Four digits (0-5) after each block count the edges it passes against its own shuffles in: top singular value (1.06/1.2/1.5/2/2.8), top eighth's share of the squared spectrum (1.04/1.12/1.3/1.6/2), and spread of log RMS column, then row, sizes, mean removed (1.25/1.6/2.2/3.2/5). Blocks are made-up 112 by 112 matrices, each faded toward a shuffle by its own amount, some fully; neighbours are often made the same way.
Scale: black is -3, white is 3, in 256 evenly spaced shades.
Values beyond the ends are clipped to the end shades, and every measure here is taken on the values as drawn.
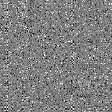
4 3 2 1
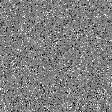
3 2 1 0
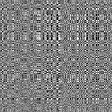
5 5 4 4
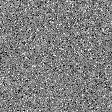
0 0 0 0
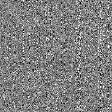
1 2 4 0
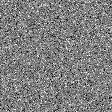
0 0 0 0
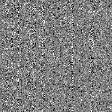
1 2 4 0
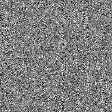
1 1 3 0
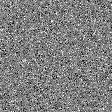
0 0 0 0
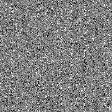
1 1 3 0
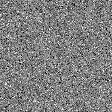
0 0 1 0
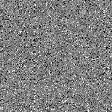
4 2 1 1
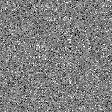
3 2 1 0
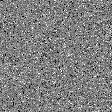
3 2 0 0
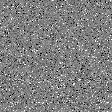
2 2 0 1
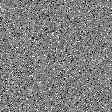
1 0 0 0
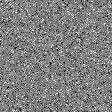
0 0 0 0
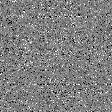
3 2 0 2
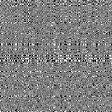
5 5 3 4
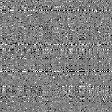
5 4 2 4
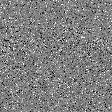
2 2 0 1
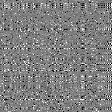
5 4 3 3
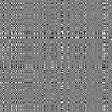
5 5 4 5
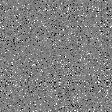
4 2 1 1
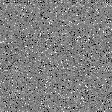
3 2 1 1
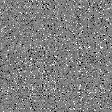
4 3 2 1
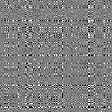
5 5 4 4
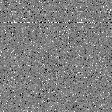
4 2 0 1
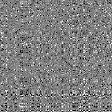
5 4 3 3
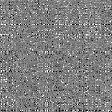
4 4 2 3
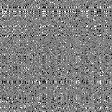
5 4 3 3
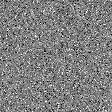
2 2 0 0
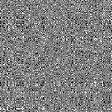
4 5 3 3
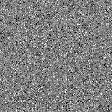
3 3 1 1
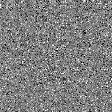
3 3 1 1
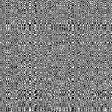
5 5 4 4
